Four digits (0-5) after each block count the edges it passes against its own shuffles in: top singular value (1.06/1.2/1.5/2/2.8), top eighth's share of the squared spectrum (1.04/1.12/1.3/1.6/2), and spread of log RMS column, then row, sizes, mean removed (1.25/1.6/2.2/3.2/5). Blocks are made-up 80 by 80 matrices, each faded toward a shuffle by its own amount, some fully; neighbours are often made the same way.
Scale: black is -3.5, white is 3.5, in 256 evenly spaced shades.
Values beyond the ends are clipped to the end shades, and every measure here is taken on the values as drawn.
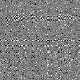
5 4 2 3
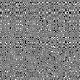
5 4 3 3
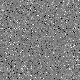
3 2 0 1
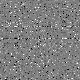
3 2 0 1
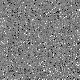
3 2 0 1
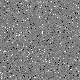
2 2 0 0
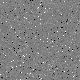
0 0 0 0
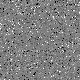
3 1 0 0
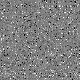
3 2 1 1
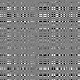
5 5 4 4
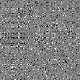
4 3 2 2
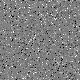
2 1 0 0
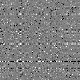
4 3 1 2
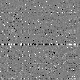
4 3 1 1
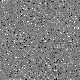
2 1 0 0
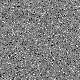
0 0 0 0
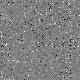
2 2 1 1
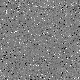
0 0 0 0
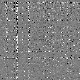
3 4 3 3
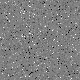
1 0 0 0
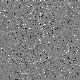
1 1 1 1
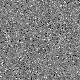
0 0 0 0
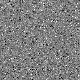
1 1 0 1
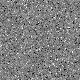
0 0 0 0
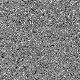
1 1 0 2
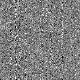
1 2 3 0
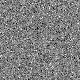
0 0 0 0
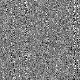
1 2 3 0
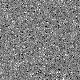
1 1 0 0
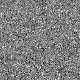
2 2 0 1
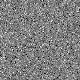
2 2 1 0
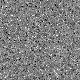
1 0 0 0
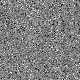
2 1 0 0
